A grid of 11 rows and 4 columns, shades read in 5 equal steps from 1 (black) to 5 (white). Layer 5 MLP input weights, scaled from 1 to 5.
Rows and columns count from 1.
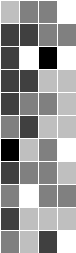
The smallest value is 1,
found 2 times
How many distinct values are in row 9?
2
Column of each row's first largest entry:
4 3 2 3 4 3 4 4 2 2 4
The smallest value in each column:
1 2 1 3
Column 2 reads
3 2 5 2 3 2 4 3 5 4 4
